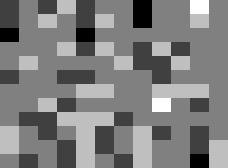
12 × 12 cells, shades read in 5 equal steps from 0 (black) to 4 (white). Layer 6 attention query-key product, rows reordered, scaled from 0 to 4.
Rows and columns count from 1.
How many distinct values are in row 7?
2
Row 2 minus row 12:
-1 1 1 1 -2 1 1 -3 0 0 3 -1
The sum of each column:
21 23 23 23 23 26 23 21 25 25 23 26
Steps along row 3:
up same same down up same same same same same same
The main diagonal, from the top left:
1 2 2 3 2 2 2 2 2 2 1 3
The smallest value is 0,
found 5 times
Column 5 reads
1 1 0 1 2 1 3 2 3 3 3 3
